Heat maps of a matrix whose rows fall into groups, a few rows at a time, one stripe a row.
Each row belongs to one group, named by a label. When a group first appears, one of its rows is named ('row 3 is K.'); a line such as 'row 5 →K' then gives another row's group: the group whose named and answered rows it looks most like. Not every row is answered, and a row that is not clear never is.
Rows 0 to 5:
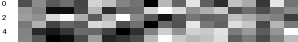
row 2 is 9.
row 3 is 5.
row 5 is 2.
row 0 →5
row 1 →2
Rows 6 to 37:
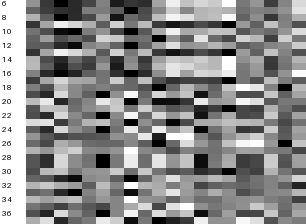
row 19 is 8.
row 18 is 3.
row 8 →2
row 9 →9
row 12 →2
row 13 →9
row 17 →9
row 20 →5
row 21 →9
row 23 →5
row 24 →8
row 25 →3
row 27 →9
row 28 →8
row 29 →8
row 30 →9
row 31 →2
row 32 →9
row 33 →2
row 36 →8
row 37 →5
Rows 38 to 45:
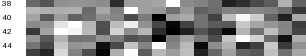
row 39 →9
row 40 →3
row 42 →9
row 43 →3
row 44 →8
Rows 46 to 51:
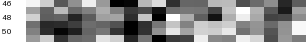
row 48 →3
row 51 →5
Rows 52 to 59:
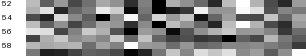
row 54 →8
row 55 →3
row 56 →5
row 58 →9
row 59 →2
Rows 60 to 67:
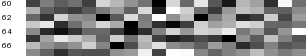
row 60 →5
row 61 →3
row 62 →8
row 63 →5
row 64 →2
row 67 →3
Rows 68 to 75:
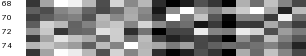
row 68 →9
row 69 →3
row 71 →9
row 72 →5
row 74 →9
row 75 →9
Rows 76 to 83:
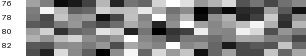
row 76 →2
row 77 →9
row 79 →3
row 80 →5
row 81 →9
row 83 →8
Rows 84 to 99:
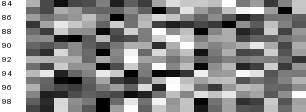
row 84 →2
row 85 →3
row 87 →9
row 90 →3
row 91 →8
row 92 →9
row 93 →8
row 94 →5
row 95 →2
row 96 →3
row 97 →2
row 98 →8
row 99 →8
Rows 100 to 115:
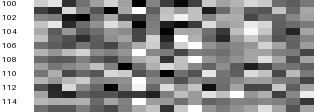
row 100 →5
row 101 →8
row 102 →2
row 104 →3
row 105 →3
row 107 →9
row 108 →3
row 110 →5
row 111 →9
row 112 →8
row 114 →9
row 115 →3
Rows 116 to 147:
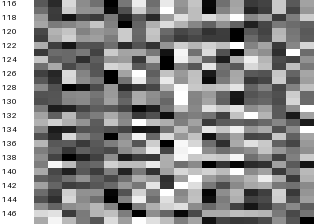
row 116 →8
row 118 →2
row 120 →9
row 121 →9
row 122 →2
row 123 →5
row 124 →3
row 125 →5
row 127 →8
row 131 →2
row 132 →3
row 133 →9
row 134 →2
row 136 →3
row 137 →3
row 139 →9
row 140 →2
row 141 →3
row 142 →3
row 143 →8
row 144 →8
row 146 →5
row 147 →9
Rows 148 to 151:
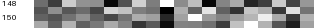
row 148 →8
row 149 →5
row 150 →3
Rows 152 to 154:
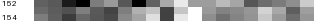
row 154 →3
